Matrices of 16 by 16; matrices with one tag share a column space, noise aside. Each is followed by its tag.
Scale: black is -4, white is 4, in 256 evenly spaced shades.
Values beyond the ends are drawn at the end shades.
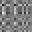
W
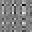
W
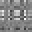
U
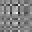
W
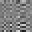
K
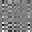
K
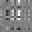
U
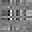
U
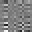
K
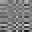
K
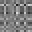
W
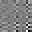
K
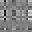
U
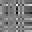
W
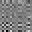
K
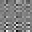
K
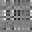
U
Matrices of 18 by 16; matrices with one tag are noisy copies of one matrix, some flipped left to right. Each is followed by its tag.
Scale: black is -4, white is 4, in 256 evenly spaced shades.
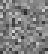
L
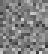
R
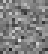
L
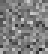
R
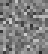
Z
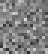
R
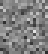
L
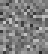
Z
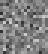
Z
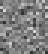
L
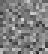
R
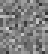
Z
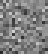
L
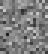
L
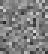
L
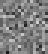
Z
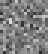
Z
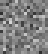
Z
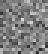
R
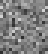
L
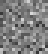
R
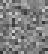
L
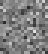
L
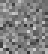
R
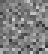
R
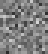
Z
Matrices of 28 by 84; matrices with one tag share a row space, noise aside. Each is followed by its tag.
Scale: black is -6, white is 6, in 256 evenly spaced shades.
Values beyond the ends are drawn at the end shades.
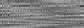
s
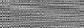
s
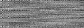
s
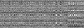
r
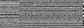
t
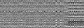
r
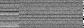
t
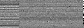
t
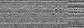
r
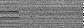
t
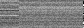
t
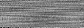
s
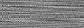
s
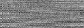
s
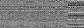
r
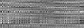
s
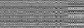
r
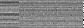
t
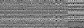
r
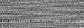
s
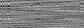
s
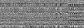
r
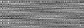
s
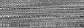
s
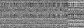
r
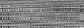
s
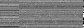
t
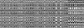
r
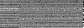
t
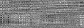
s
